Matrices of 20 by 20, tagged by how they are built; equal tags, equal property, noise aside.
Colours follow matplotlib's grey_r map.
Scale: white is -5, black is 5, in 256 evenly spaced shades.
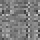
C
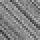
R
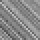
R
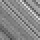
R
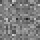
C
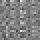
C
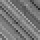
R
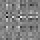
C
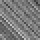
R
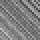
R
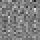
C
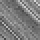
R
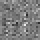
C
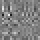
C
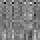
C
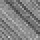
R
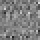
C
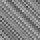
R
